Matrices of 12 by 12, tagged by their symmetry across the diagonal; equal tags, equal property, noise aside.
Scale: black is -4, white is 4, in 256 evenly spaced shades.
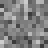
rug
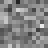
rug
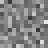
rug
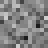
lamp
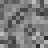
lamp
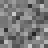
lamp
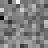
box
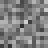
box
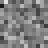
box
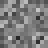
lamp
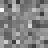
rug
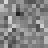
rug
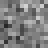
box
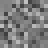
lamp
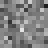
rug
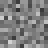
box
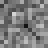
lamp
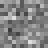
rug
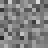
box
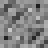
lamp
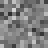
box
